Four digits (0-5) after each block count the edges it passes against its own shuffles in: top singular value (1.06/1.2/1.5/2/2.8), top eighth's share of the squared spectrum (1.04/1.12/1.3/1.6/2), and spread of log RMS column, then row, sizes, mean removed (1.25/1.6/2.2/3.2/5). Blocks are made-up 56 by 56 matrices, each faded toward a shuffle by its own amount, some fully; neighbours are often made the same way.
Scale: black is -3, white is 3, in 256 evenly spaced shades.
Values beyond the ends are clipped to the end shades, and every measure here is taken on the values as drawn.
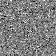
0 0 0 0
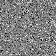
0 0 0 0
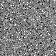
0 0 0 0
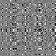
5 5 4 3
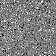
2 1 0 0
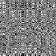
4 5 3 3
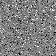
0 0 0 0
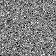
0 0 0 0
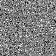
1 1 0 0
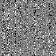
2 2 3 0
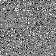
0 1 0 2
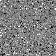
1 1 0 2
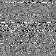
2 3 0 3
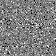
1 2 0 2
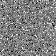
1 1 0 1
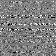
2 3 0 4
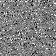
0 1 0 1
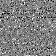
1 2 0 2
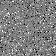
2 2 0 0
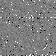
3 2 0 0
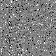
1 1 1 0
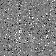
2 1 1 0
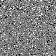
1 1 0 1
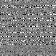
2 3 0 4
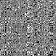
4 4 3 2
